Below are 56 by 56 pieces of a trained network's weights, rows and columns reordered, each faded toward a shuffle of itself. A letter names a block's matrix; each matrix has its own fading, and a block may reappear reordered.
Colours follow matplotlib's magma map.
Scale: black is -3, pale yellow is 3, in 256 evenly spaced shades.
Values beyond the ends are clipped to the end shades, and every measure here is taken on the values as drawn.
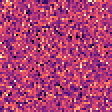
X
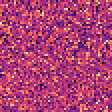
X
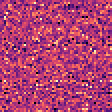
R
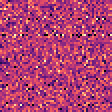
R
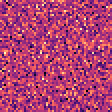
X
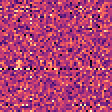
R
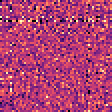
R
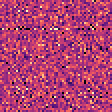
R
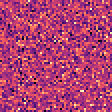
X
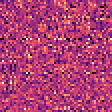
R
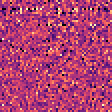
R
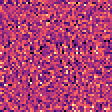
R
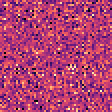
R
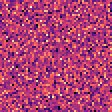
X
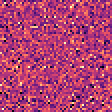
R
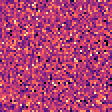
X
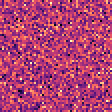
X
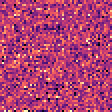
R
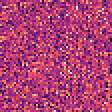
X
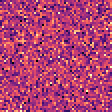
X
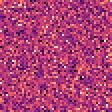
X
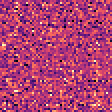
R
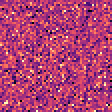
X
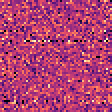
R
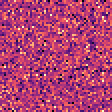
X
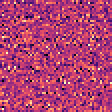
R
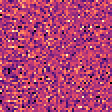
R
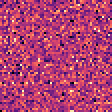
R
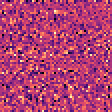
R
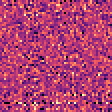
R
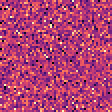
X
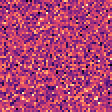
X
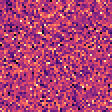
X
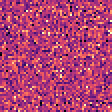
X
